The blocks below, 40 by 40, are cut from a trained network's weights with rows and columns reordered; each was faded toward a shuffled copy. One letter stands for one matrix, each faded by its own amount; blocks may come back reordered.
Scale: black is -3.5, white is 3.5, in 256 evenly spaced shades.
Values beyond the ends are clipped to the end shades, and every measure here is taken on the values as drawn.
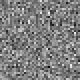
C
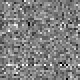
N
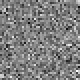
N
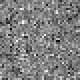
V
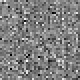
V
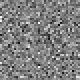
N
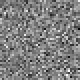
N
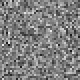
C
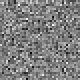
N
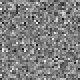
N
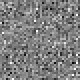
V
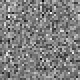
C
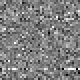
N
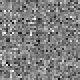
V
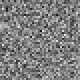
C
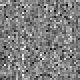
V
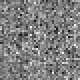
V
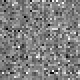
V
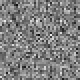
C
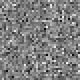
V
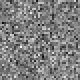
C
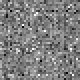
V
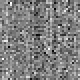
V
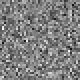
C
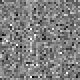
V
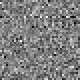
N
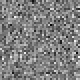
N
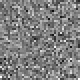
C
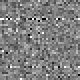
N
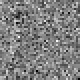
C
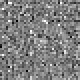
V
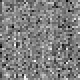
V
